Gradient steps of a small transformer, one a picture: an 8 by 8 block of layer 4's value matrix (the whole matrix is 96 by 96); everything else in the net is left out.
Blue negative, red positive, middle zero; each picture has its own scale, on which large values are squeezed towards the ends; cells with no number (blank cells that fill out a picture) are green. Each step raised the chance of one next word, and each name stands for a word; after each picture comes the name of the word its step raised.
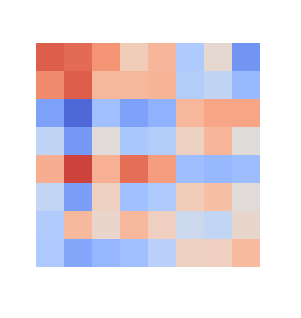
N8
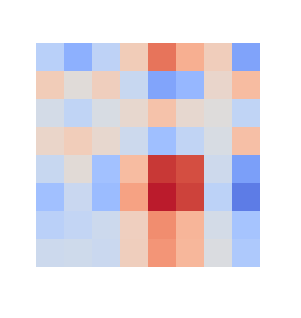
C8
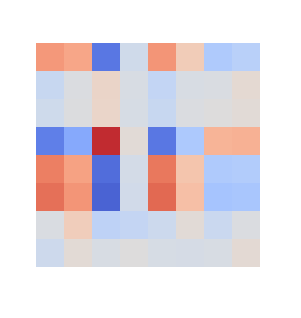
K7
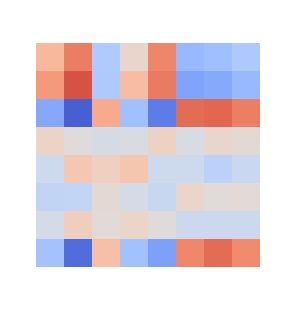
N8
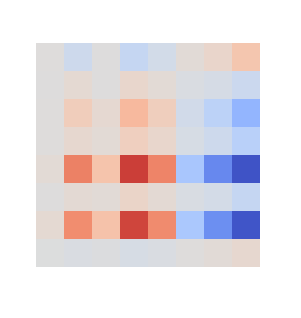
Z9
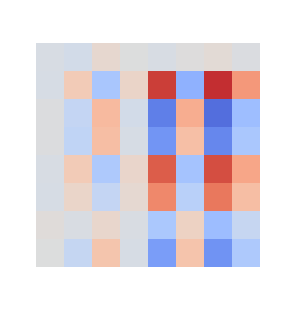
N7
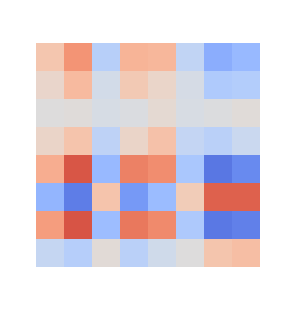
Z9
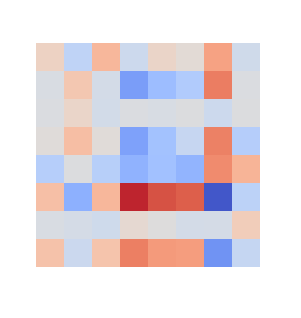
C8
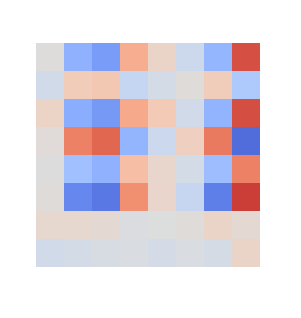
K7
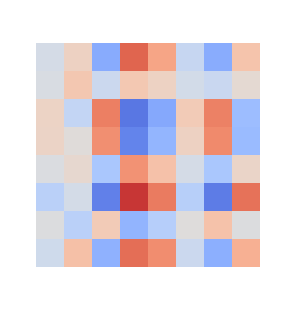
C8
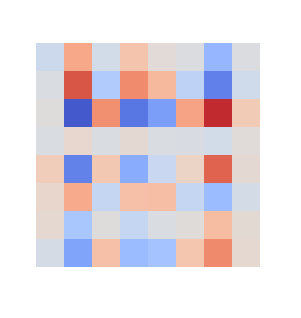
N8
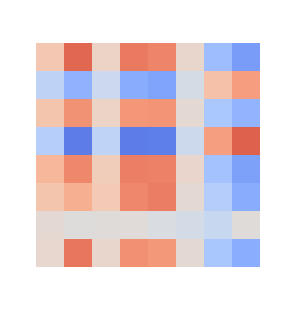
K7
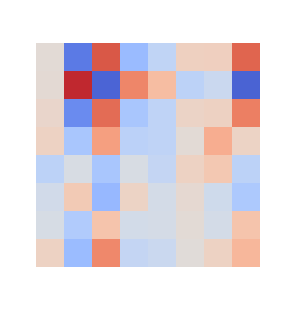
N7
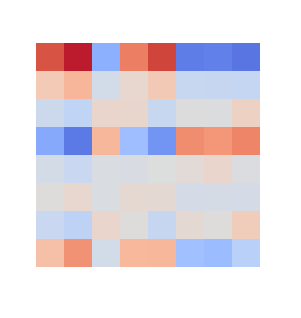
K7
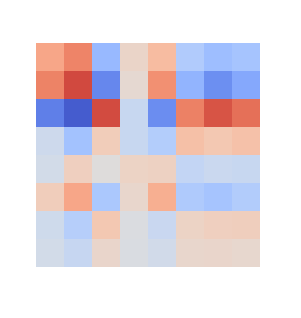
N7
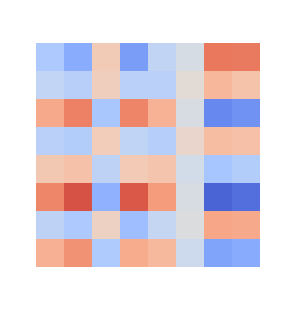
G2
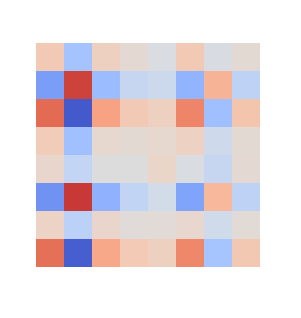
N8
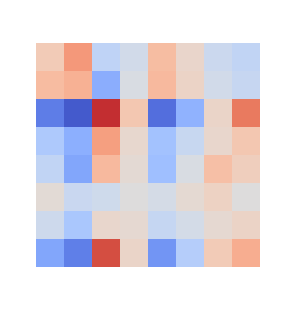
N8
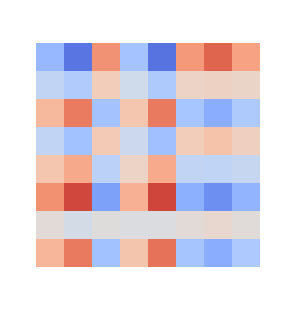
G2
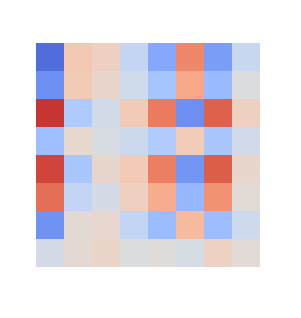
G2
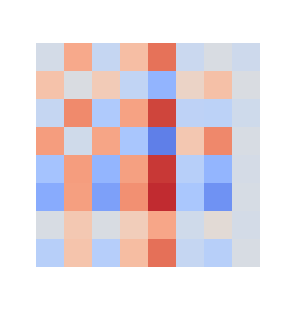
K7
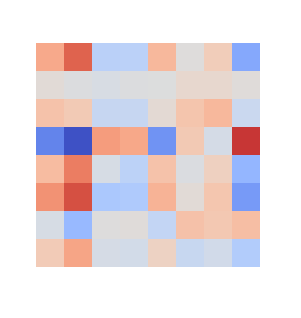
K7
